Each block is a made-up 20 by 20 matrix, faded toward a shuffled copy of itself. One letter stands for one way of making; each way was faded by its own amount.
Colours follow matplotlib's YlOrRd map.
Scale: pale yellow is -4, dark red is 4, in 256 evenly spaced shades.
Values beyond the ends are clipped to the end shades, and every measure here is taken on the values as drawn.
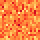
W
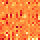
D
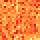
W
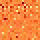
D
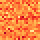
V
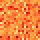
W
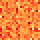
W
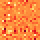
D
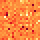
D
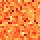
V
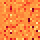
D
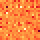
D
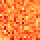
W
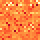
V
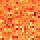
D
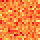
W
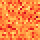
V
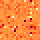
D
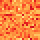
W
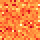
V
